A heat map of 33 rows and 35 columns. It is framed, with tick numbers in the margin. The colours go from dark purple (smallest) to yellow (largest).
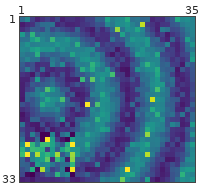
Rings: centred on the middle left. Roughest part: bottom left. Odd patch: rougher, in the bottom left. Slope: none. Ninth with the highest average: bottom left.
